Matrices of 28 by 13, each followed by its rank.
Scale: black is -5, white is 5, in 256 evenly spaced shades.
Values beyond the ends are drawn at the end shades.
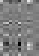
two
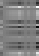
one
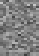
full rank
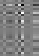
one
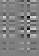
one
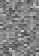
full rank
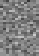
full rank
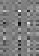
two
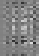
two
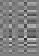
one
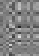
two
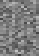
full rank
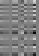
one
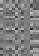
two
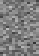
full rank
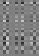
one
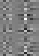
two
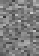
full rank
